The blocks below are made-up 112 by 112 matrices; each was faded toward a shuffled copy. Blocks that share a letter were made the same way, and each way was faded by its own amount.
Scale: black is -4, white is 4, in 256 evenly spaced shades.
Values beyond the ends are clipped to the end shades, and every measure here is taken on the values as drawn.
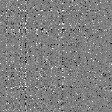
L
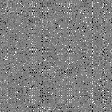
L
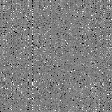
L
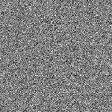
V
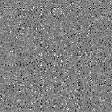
L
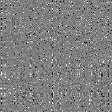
L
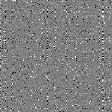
L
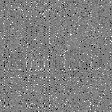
L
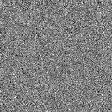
V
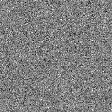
V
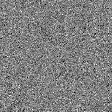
V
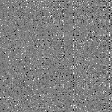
L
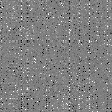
L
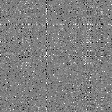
L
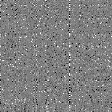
L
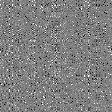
L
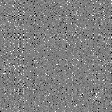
L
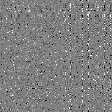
L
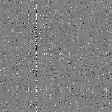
L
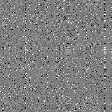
L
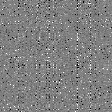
L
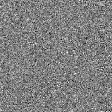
V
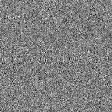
V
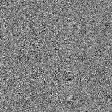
V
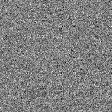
V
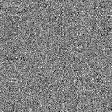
V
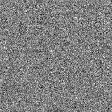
V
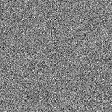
V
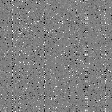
L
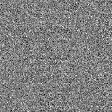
V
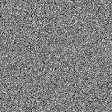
V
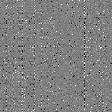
L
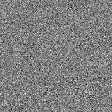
V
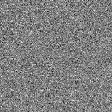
V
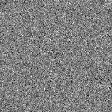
V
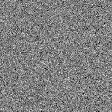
V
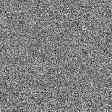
V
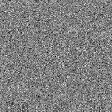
V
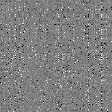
L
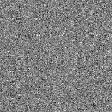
V
